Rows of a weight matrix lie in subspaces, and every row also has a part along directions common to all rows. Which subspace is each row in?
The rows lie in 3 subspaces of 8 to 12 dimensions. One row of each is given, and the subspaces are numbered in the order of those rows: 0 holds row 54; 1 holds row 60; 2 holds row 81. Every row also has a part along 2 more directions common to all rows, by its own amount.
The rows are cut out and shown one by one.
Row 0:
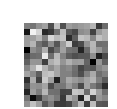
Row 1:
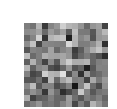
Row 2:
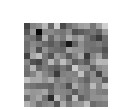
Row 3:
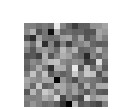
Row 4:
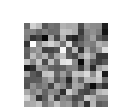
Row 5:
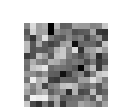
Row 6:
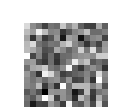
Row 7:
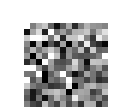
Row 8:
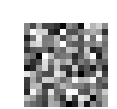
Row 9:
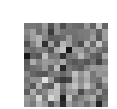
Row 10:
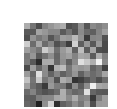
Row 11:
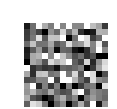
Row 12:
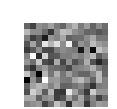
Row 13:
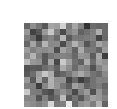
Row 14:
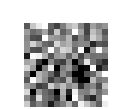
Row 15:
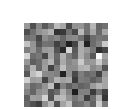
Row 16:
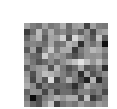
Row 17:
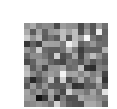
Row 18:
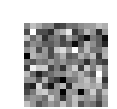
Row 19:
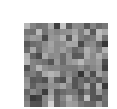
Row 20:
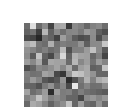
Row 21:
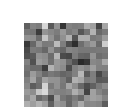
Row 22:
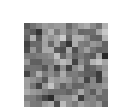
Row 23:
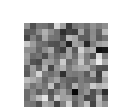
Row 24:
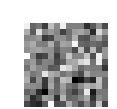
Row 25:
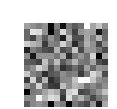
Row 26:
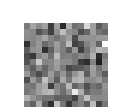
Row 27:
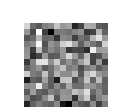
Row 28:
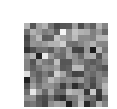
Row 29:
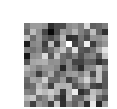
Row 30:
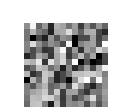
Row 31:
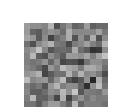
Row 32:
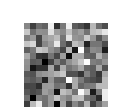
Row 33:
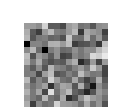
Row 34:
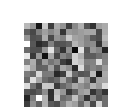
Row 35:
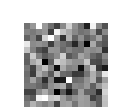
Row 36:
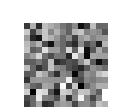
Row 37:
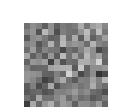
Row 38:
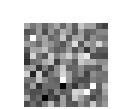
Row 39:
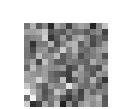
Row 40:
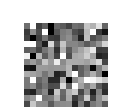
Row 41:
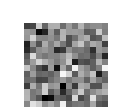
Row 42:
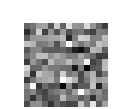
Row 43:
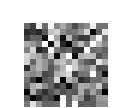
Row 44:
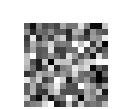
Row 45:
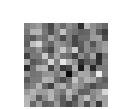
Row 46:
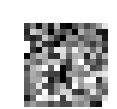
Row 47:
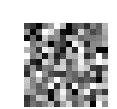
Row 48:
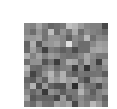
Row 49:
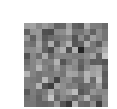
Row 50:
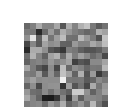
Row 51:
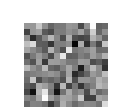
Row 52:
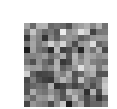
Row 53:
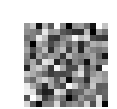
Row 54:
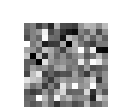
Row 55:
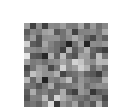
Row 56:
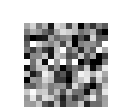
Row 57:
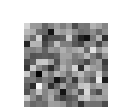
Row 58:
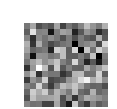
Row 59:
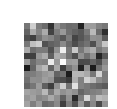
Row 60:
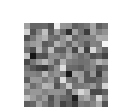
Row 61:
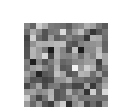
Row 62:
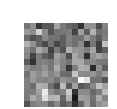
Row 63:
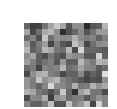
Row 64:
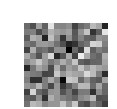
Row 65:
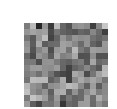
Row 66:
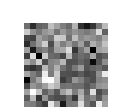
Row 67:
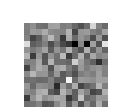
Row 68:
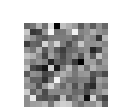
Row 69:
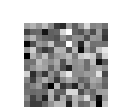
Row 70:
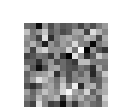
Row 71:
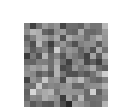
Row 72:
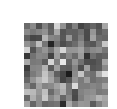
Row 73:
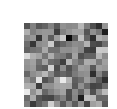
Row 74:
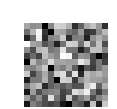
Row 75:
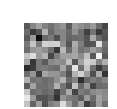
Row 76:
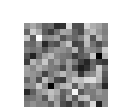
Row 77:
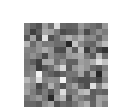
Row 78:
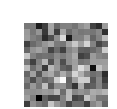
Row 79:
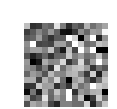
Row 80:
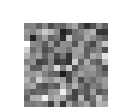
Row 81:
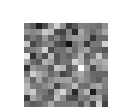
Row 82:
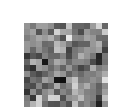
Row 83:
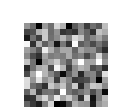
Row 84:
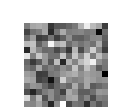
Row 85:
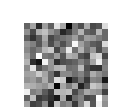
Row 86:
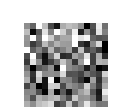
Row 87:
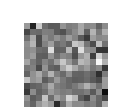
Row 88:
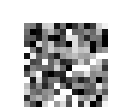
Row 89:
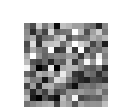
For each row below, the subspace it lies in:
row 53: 2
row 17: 2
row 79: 2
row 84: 0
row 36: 2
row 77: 1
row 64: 2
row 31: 1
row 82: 2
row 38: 1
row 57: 1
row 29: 2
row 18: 1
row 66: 0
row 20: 0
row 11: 1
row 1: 1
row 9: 2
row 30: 0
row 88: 1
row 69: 1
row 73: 2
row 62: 2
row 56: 0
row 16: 1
